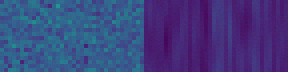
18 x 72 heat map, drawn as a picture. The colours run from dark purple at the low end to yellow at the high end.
The table splits into one row of 2 panels. Panel 1,1: low, fine-grained. Panel 1,2: very low, streaked downward, faint in contrast.
